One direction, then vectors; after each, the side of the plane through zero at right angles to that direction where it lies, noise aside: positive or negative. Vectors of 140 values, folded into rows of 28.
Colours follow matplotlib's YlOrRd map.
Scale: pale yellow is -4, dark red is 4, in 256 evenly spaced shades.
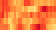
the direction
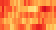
positive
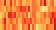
negative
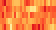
positive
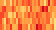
positive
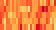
positive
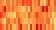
positive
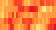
negative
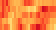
positive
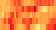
negative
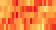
negative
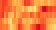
positive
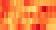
positive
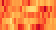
positive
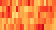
positive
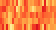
positive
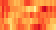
positive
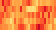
positive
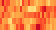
positive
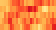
negative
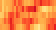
negative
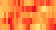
negative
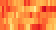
positive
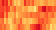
positive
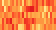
negative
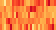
negative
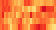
positive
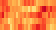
positive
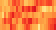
negative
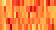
negative
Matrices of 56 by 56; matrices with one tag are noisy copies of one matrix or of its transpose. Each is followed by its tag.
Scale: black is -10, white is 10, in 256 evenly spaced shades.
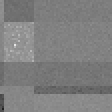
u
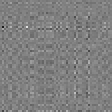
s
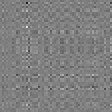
s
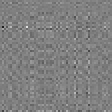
s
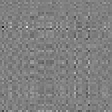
s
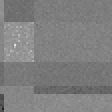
u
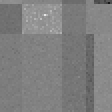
u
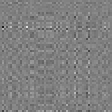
s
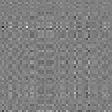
s
